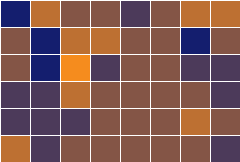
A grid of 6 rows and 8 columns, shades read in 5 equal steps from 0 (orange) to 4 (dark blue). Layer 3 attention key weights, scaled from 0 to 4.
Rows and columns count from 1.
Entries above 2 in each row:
2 2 4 3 3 2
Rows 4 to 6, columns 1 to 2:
3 3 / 3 3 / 1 3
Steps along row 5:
same same down same same down up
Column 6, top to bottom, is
2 2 2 2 2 2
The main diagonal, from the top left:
4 4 0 2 2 2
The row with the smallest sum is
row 1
